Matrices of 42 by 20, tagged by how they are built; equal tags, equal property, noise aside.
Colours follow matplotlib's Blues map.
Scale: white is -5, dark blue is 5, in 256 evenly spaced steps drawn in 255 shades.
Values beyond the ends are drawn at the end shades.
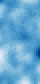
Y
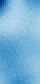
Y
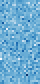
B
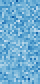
B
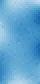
Y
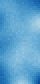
Y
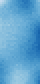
Y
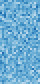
B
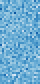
B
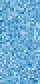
B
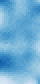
Y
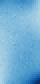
Y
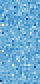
B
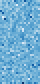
B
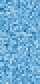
B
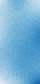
Y
